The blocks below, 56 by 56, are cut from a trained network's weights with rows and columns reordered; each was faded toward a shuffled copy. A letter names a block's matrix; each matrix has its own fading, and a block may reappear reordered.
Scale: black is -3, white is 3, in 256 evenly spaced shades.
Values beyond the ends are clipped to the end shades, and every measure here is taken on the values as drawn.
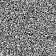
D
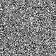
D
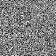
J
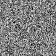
D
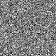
J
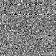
J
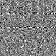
J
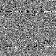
J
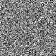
J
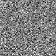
J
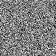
D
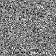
J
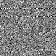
J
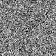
D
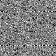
J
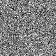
D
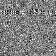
J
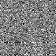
J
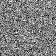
D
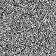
D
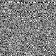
J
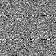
J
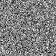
D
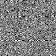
J
